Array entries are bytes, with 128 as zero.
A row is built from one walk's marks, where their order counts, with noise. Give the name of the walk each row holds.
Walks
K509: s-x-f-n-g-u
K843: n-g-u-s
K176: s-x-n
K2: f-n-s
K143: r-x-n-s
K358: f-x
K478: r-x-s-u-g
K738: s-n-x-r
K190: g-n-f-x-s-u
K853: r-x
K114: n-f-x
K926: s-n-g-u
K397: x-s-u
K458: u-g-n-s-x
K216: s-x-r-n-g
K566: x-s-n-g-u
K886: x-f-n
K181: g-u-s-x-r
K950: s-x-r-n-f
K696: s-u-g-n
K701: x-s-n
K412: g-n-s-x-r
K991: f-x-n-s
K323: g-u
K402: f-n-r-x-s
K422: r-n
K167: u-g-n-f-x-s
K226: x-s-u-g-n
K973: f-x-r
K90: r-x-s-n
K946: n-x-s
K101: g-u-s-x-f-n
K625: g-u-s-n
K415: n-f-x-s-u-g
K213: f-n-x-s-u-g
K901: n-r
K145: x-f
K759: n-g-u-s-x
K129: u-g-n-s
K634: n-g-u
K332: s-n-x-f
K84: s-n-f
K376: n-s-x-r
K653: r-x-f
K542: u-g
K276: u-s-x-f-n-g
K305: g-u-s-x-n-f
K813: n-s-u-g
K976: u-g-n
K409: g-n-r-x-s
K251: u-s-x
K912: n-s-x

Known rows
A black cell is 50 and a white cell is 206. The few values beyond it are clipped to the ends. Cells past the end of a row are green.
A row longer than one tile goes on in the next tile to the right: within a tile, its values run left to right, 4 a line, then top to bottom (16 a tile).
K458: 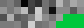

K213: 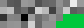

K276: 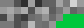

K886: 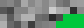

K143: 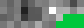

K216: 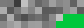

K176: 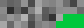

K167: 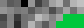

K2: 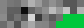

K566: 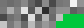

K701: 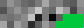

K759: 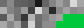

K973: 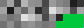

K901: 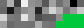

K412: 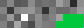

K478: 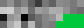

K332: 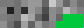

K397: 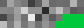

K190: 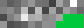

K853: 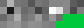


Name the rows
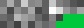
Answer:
K653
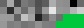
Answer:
K376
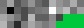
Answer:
K114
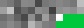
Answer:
K843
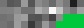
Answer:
K90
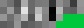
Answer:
K976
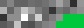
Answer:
K181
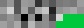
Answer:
K813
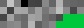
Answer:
K251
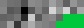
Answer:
K991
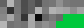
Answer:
K912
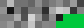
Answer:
K358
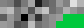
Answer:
K415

